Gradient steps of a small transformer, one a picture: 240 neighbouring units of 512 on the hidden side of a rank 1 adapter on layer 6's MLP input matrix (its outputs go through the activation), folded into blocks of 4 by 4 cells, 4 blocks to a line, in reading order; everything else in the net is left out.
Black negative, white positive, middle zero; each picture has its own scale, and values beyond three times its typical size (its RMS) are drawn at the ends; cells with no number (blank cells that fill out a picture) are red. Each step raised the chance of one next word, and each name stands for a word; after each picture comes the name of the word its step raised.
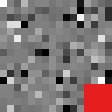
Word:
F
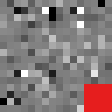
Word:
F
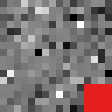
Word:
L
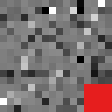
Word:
F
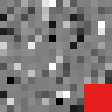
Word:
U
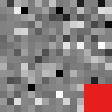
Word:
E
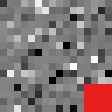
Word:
L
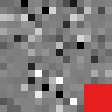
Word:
E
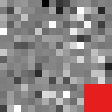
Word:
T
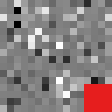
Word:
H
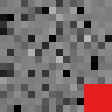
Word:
F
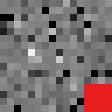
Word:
F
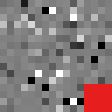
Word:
E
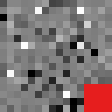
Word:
T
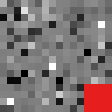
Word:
U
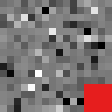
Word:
E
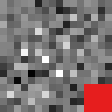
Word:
T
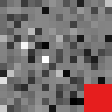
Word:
T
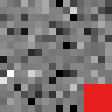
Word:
L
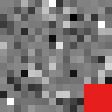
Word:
U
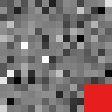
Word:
T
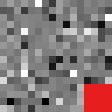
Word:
U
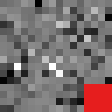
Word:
U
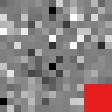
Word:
U
